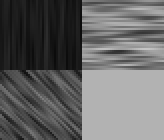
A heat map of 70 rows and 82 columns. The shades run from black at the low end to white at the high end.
The table splits into 2 rows of 2 panels. Panel 1,1: very low, streaked downward, faint in contrast. Panel 1,2: middling, streaked across, strong in contrast. Panel 2,1: low, slanting down to the right. Panel 2,2: high, flat.
